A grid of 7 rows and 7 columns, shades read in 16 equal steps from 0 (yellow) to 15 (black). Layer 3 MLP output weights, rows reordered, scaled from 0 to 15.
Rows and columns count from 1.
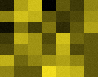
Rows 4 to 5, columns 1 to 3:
11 3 5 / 10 6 5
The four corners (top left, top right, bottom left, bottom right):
13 6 6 9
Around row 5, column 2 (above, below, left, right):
3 8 10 5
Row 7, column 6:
3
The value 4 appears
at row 1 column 2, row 3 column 7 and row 6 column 5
